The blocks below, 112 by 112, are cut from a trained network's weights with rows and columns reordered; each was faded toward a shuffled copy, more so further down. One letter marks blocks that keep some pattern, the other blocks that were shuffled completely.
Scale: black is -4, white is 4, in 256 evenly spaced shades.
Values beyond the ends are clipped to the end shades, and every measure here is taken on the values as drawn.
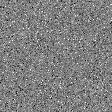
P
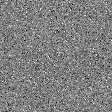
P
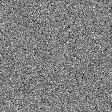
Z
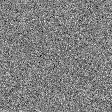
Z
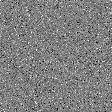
Z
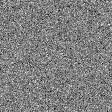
Z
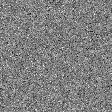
P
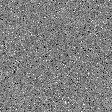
P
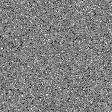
P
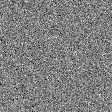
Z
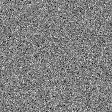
P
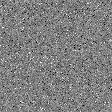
P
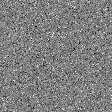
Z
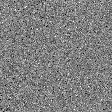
P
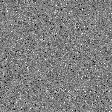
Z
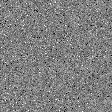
Z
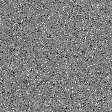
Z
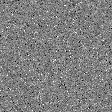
P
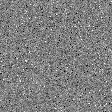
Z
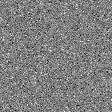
P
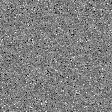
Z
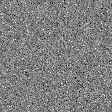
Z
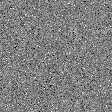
P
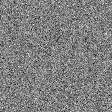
Z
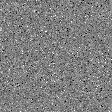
P
